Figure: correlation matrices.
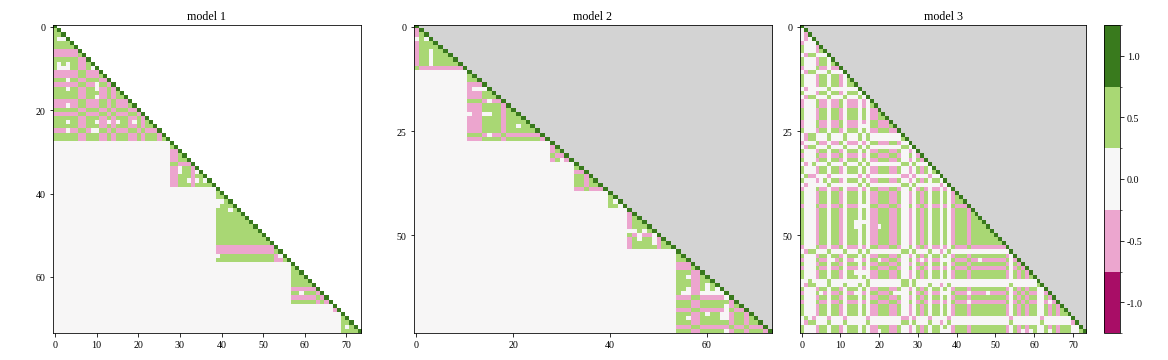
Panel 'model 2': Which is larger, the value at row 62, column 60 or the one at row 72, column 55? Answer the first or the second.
the first
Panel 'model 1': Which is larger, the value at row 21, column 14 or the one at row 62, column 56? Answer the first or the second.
the first
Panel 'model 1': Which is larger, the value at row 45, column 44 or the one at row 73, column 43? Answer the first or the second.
the first
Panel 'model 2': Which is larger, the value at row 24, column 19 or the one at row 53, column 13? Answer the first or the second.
the first
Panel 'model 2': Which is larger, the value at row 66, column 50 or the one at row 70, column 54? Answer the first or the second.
the second
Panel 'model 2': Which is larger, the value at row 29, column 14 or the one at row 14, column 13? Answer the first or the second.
the first
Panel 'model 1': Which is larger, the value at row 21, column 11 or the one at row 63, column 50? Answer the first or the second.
the first
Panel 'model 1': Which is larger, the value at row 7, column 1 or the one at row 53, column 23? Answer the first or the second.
the second
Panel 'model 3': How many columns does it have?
74
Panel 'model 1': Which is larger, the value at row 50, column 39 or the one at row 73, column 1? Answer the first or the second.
the first
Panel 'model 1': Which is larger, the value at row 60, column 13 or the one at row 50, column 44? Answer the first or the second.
the second
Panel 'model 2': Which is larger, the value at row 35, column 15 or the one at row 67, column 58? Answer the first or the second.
the first
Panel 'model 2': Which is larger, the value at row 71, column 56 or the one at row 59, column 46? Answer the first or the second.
the first
